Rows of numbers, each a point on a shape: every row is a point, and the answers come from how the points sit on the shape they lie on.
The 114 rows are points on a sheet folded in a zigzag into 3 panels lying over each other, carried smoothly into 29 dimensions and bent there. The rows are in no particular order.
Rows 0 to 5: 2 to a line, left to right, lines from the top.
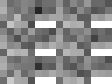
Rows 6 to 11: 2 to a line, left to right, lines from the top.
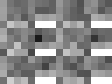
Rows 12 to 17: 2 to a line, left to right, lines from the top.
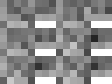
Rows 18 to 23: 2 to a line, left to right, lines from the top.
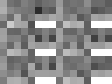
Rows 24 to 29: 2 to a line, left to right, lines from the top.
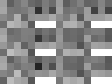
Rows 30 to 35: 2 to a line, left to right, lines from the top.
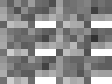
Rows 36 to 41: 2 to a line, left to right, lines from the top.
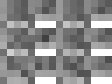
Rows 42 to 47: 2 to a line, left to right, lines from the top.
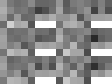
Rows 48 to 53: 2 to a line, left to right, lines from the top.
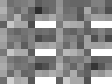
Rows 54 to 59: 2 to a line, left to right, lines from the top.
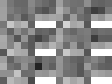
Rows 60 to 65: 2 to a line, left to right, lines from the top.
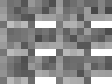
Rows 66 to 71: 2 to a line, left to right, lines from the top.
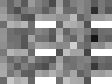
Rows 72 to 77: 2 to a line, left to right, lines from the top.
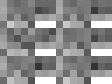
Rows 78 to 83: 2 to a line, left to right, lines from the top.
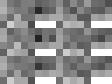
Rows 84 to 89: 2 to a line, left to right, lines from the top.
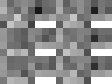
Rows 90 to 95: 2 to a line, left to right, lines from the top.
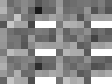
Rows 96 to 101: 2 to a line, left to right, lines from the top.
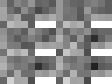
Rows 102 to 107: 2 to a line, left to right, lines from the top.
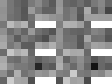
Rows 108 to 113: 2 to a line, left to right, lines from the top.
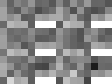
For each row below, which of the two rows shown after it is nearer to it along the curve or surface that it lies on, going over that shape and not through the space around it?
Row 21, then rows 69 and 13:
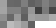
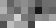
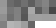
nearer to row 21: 13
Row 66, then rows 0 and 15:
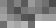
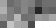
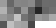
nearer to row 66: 15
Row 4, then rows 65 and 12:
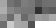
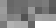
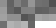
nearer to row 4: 65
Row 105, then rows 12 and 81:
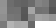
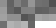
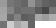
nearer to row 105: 81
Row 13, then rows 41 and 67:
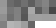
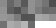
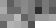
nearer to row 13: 67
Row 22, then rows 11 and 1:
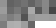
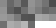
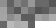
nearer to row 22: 1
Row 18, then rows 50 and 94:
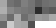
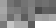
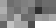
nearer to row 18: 50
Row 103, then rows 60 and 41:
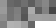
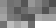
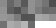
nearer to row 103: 60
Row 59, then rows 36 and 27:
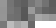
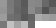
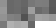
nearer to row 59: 36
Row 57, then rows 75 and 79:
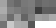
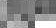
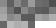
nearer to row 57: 75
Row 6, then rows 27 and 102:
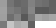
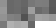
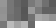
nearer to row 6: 102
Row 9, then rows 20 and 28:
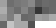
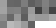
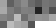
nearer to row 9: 28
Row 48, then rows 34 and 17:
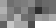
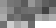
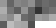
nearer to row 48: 17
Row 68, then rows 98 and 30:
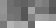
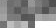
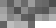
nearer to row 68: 98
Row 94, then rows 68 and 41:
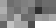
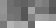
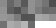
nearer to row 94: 68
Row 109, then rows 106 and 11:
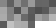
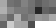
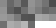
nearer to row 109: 11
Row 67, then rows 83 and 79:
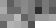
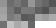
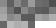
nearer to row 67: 79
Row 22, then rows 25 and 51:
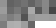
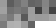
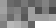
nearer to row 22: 25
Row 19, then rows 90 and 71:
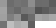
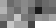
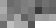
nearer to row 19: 71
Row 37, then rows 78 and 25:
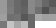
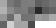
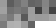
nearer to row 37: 78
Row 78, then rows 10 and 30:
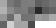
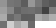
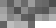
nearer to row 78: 10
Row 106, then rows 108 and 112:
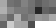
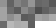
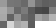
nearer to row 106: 112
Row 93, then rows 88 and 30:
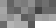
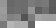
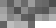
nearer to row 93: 30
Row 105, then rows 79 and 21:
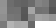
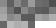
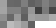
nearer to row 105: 21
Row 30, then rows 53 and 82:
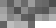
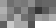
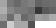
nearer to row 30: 53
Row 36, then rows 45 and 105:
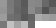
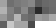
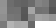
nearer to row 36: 105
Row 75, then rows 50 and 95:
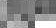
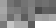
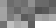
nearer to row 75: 95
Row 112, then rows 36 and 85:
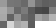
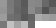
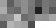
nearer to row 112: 36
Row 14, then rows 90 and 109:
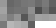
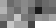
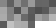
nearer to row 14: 90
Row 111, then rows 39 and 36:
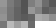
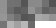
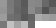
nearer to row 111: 36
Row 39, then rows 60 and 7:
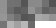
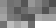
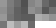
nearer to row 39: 60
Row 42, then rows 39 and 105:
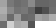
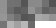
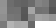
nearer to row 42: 105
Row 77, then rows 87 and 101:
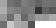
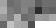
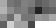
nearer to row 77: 101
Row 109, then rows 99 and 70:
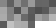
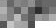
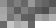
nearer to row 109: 99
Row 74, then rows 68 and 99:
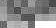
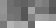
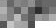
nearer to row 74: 99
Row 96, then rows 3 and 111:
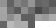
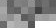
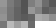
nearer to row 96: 3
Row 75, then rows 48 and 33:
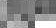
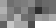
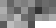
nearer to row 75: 48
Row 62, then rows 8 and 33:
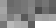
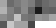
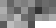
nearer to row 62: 8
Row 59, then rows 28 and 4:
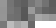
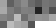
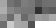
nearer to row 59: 4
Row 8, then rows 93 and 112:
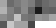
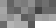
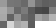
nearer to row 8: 93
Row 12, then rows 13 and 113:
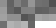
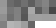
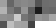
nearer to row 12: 113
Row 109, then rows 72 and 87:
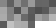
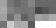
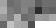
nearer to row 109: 87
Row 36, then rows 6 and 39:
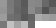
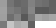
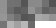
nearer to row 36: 6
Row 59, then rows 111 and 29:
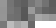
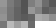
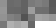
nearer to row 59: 111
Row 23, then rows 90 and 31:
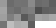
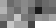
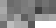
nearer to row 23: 31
